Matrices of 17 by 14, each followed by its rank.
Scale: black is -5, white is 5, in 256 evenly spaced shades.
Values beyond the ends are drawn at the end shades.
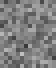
full rank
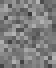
full rank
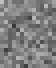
full rank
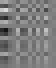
one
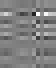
one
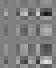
one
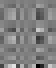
one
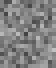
full rank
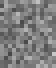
full rank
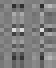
one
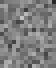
full rank
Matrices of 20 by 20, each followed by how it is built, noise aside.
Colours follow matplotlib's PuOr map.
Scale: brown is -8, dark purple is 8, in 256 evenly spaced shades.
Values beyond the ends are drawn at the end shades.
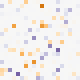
sparse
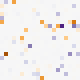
sparse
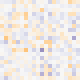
low rank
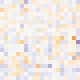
low rank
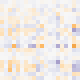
low rank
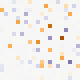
sparse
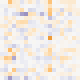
low rank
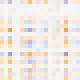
low rank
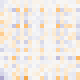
low rank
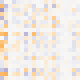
low rank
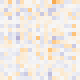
low rank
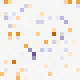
sparse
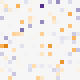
sparse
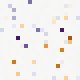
sparse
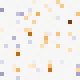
sparse
